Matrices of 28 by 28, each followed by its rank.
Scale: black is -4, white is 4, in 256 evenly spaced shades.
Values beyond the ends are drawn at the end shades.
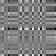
one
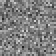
full rank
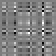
one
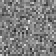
full rank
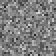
full rank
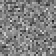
full rank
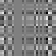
one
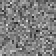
full rank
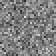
full rank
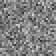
full rank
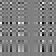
one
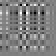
one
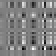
one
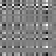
one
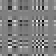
one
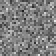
full rank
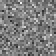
full rank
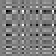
one
